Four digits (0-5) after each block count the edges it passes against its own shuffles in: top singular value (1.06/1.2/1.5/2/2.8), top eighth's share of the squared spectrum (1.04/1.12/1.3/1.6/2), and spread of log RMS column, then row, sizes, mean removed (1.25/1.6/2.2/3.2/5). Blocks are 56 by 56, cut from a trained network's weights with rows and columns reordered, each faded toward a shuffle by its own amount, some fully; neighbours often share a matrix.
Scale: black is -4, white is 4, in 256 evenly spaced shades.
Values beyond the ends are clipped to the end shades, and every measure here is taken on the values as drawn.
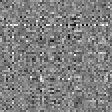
3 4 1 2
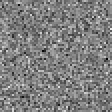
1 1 0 0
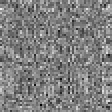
4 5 3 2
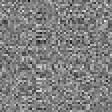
4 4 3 1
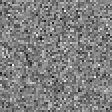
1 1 0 0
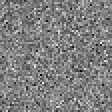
0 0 0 0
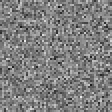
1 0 0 0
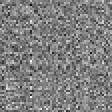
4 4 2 1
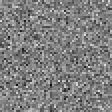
1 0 0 0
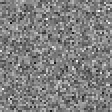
1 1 0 0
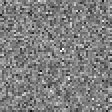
2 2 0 0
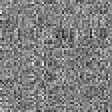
4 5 3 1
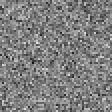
0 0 0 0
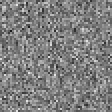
3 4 2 0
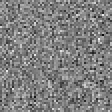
3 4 2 0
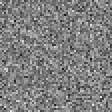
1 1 0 0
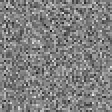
3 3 1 0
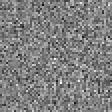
1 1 0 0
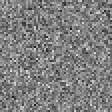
1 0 0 0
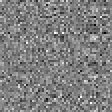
4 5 2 2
